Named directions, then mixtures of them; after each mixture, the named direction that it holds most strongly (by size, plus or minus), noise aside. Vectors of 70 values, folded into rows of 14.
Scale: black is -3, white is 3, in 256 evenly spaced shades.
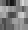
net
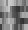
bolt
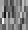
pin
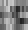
bolt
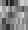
net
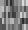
pin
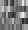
net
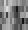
bolt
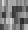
bolt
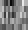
pin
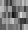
pin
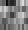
net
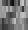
net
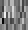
pin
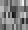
pin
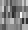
pin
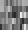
bolt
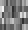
pin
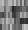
bolt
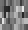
bolt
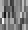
pin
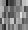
pin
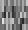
pin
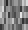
pin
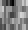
net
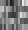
net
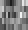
pin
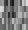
pin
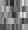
net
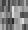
bolt
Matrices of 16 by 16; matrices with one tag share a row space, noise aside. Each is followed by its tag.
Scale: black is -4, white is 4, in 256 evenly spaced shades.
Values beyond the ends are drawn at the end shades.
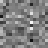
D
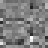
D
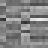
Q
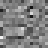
D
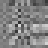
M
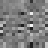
D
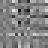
M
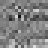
M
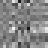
M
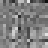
M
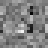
D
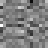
D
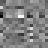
D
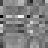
D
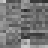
Q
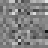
M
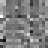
D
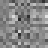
M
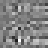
M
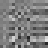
M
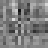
M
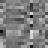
D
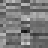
Q
